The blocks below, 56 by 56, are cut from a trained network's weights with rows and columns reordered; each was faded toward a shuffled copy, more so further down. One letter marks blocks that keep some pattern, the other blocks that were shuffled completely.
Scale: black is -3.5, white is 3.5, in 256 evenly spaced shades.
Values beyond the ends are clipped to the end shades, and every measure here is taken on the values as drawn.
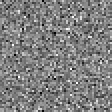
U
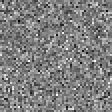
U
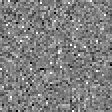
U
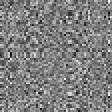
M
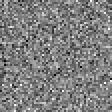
U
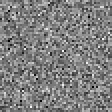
U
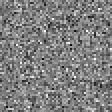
U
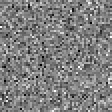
U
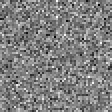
U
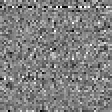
M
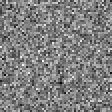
U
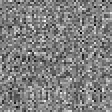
M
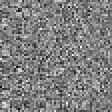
M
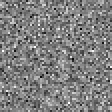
U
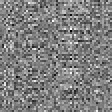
M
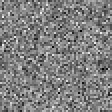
U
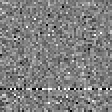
M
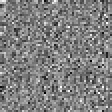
M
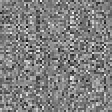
M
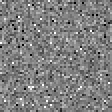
U
